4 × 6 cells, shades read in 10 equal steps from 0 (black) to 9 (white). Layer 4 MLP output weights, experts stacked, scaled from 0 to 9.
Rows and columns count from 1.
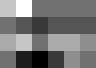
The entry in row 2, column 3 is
2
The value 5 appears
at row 3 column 6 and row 4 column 5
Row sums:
32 18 34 16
